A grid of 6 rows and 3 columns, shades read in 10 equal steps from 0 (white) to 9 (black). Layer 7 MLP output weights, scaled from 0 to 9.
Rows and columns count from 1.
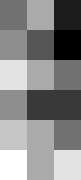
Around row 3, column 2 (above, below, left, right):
6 7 1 5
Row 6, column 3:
1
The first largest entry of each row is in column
3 3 3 2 3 2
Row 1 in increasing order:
3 5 8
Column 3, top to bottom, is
8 9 5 7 5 1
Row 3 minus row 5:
-1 0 0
